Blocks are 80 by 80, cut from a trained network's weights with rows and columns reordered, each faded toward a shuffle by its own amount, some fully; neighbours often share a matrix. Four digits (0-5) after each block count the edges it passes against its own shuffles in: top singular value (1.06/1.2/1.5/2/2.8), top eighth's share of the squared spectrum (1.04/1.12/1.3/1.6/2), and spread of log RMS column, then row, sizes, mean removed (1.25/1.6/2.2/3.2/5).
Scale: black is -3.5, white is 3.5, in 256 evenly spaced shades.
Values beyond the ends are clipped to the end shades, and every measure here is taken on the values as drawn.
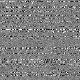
4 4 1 4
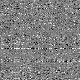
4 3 0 3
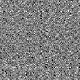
3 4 2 2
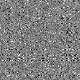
3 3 1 2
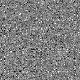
3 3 1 1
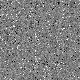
1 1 0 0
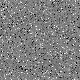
0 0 0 0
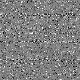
3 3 0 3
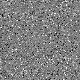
2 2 0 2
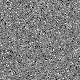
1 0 0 0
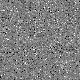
2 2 0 1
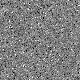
0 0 0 0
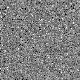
2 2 1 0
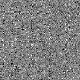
3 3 2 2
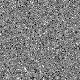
3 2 0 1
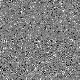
2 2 0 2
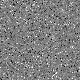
0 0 0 0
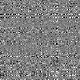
4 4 2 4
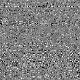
3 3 0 3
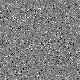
2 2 0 1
